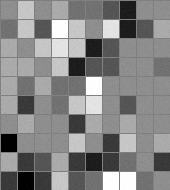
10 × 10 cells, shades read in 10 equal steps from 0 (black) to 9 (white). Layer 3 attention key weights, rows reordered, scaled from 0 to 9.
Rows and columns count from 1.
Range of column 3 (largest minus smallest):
5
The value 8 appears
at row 2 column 7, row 3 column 4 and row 6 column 6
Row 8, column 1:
0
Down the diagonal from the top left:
5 7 7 7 4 8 5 7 5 5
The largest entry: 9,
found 4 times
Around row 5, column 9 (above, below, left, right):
5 5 5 5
